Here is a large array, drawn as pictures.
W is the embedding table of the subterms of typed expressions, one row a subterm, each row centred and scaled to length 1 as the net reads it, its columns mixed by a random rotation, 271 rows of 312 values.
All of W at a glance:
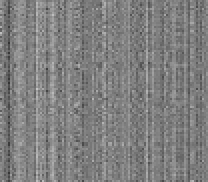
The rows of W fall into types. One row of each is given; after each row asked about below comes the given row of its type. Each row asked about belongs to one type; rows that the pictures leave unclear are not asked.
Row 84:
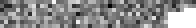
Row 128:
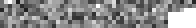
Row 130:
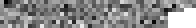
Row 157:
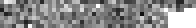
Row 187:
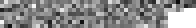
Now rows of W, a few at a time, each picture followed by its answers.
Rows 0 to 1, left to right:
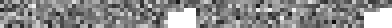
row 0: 187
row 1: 128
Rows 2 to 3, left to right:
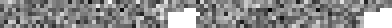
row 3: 187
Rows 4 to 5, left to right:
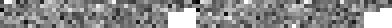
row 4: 128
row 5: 128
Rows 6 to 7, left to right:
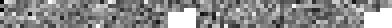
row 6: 128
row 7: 157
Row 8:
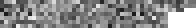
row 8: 157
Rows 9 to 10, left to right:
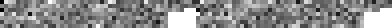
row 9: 128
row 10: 187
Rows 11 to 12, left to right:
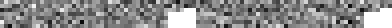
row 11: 187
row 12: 130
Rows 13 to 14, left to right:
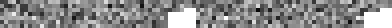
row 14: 130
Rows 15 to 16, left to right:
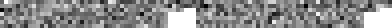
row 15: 187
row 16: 84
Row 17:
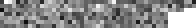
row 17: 128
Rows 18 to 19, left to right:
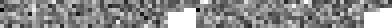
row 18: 84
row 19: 128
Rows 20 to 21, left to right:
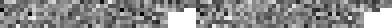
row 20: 157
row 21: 157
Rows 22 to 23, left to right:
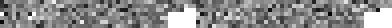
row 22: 84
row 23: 157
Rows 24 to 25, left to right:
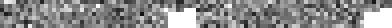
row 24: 157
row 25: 187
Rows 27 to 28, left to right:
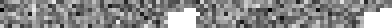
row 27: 84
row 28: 187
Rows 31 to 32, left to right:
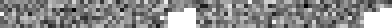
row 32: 84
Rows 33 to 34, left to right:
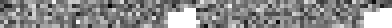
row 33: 84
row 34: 187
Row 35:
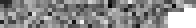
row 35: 84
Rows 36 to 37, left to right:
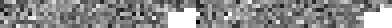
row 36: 157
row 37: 84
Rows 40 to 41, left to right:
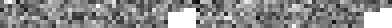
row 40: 128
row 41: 128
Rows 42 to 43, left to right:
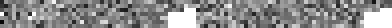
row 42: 84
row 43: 187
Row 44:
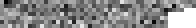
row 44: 130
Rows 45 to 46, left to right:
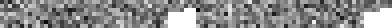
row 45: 187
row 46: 84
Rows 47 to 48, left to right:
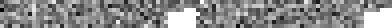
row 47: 84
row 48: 187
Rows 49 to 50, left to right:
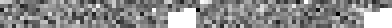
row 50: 157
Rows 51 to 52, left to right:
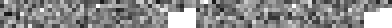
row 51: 157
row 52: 128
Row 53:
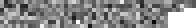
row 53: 130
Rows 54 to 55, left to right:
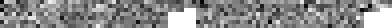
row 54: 128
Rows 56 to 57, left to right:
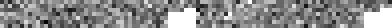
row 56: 187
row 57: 84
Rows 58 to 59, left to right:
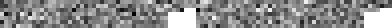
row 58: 157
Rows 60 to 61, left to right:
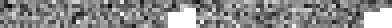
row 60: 84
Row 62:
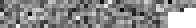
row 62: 157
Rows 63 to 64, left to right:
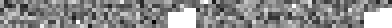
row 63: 130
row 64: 128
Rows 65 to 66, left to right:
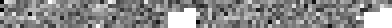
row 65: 128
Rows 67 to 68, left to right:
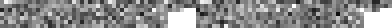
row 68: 157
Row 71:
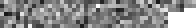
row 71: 157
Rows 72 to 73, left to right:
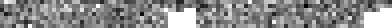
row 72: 157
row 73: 84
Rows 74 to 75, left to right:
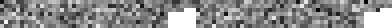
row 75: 157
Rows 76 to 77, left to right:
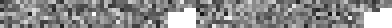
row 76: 84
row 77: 157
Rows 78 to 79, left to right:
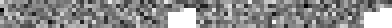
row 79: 84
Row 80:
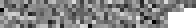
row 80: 130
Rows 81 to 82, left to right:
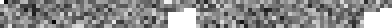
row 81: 130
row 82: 187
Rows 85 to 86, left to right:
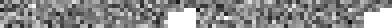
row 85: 187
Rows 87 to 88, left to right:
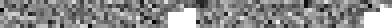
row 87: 130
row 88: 84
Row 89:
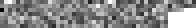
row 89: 128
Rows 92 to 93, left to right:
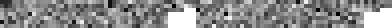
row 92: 84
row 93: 157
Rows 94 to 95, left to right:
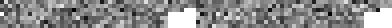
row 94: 187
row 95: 157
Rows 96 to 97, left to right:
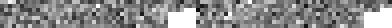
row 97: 84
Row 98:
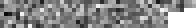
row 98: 157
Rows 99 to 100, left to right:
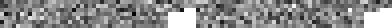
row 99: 157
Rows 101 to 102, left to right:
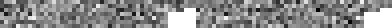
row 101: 157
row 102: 130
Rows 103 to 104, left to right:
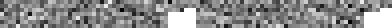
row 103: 157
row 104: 130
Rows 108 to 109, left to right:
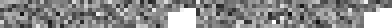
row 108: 187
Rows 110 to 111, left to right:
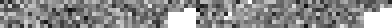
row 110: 187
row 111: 84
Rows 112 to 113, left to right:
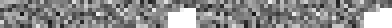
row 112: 187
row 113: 187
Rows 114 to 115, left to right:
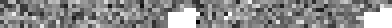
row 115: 84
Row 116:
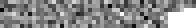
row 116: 84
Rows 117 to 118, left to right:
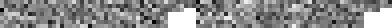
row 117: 130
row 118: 128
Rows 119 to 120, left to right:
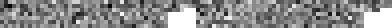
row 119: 84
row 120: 157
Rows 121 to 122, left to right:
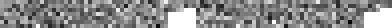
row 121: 187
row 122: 130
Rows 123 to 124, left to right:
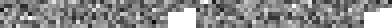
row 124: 128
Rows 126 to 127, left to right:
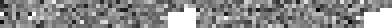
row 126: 84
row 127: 130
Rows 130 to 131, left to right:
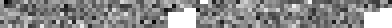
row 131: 128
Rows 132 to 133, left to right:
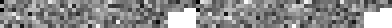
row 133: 128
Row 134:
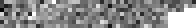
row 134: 84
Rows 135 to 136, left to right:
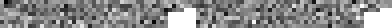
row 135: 130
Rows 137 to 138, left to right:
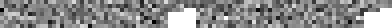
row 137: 130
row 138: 130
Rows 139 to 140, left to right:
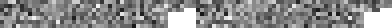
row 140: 157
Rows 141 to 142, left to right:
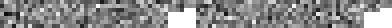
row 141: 157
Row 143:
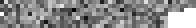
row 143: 187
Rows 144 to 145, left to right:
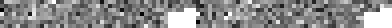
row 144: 84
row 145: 84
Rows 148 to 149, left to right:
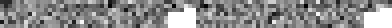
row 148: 84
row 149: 84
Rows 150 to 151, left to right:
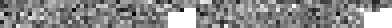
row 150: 157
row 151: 157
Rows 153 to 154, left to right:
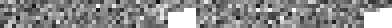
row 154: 128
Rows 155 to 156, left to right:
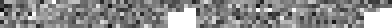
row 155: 84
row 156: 128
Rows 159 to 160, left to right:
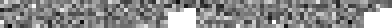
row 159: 187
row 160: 130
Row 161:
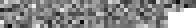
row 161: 187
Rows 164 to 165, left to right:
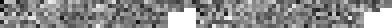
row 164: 128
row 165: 157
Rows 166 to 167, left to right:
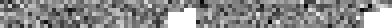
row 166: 187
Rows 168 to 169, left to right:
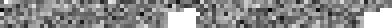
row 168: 187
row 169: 187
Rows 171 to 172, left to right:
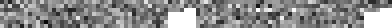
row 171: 187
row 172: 128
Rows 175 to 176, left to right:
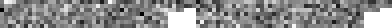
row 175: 157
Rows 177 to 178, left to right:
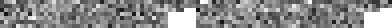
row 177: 157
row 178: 128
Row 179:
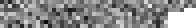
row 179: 187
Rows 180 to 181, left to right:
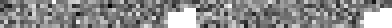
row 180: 84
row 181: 187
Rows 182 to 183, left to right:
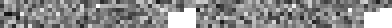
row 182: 157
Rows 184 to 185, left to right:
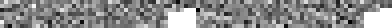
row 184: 187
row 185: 130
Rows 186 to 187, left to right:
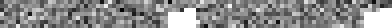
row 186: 157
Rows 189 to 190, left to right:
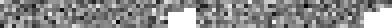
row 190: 84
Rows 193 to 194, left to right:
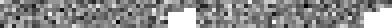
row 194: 84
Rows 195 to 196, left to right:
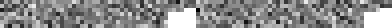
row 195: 187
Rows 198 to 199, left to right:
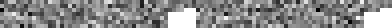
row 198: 128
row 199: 130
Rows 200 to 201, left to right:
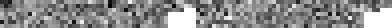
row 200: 84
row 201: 157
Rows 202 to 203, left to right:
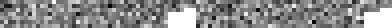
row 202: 84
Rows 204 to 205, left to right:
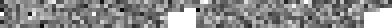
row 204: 84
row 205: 128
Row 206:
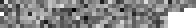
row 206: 187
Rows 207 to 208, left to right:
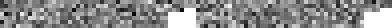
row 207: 157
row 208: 187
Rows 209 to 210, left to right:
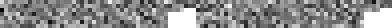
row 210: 187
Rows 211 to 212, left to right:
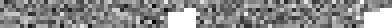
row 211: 130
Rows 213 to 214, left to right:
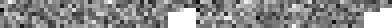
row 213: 128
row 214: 128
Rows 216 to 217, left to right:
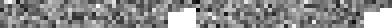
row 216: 128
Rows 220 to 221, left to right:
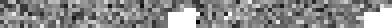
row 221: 84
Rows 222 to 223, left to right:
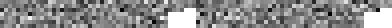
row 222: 130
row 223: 157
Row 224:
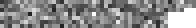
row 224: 84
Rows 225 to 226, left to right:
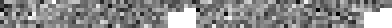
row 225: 84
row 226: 157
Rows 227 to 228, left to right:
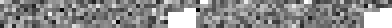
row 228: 128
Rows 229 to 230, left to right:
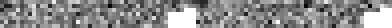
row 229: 84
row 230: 84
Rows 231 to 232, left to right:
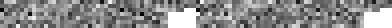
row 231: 157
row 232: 187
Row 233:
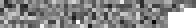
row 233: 130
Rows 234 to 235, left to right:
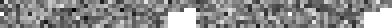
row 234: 187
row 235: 84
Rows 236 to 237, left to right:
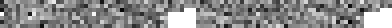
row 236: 84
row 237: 130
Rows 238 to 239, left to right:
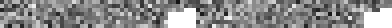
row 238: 187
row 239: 157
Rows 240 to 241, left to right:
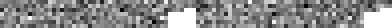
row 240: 130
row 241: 84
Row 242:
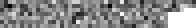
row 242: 84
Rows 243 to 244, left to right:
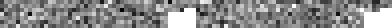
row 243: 157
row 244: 157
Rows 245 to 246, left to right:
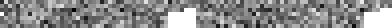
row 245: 187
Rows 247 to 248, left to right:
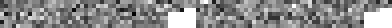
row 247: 157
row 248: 128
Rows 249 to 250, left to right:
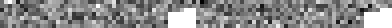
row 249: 128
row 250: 130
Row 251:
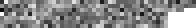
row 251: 187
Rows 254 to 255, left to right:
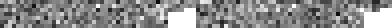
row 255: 157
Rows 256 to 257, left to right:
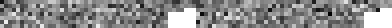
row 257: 157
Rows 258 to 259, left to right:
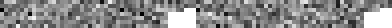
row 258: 157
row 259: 128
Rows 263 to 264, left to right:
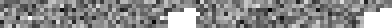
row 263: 130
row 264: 187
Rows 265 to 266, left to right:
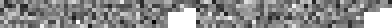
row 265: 130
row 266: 128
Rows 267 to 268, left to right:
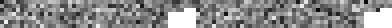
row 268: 157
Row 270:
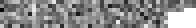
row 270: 84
